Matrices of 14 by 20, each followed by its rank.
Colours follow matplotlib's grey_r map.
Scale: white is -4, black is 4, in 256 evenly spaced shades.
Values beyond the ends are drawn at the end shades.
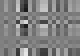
one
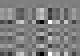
one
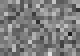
full rank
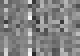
three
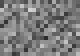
full rank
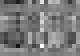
two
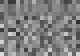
three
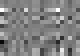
two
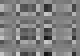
one
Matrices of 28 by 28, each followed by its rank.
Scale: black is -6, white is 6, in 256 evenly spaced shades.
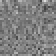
five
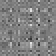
three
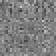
five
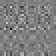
three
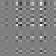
one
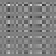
one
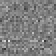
five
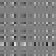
one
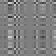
one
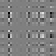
one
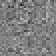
five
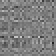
three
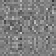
five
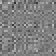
three
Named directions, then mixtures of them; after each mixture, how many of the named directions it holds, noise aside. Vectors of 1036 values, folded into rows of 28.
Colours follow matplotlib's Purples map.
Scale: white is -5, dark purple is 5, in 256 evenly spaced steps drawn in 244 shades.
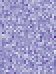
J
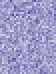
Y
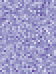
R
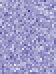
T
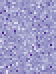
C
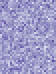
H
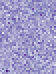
three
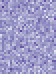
two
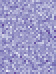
two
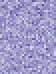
three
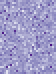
one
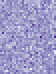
three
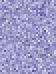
one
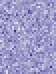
three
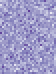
one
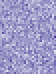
one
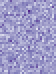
three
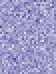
three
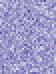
one
